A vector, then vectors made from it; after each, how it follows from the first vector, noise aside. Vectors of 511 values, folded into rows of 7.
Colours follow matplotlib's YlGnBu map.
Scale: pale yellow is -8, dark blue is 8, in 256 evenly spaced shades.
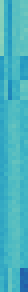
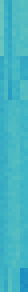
shrunk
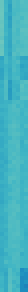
shrunk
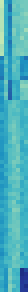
scaled up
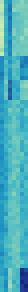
scaled up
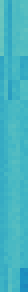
shrunk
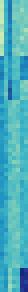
scaled up
